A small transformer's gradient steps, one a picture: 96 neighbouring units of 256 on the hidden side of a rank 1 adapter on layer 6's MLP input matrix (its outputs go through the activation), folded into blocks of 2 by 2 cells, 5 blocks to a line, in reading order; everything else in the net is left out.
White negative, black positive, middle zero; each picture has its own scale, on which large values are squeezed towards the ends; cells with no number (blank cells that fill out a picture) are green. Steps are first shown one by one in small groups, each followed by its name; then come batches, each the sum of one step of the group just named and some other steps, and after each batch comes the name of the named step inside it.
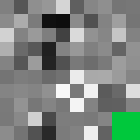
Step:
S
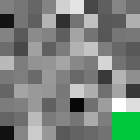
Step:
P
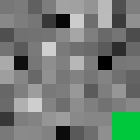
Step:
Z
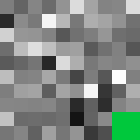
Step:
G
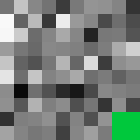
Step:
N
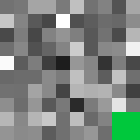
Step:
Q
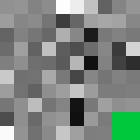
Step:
Q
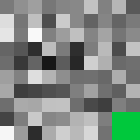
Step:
N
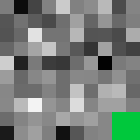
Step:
Z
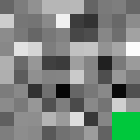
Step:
Q
